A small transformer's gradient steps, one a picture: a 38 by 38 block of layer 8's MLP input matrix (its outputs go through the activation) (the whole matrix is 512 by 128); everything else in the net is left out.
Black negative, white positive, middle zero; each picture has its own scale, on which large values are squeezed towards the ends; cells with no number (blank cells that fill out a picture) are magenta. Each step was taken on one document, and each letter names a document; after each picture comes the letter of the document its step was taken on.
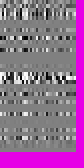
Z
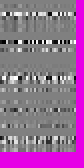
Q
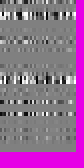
Z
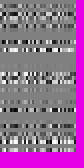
Q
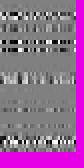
Q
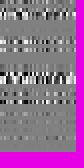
Z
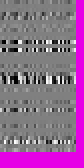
Q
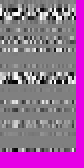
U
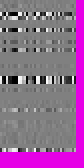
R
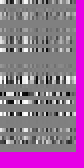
Z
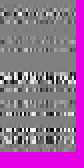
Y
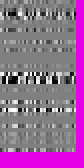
R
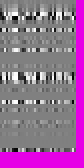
U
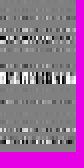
Z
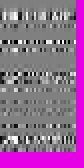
Q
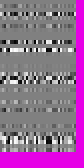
Q
